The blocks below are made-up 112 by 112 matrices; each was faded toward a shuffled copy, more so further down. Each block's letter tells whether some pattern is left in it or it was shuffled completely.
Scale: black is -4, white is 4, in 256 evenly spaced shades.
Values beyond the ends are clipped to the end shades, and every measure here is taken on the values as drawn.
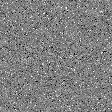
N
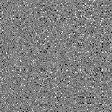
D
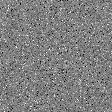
N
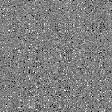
D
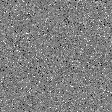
N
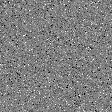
N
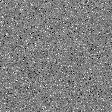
N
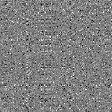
D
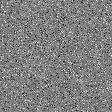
N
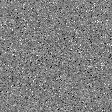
N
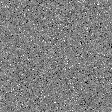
N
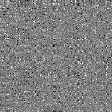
D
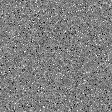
N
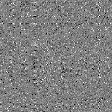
D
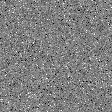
N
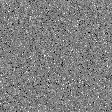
N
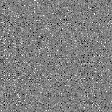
D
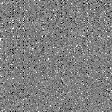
D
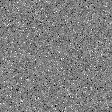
N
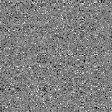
D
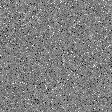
N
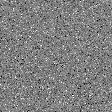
N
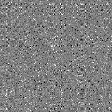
D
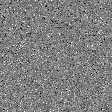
N
